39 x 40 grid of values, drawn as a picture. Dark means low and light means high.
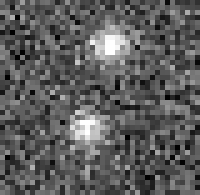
Slope: none. Bumps: two. Odd rows or columns: none. Ninth with the highest average: top middle. Mirror symmetry: none.
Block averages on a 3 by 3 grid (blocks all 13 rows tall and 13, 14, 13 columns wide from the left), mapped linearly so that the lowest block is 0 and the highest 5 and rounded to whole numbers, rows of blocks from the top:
1 5 1
1 3 1
1 3 0
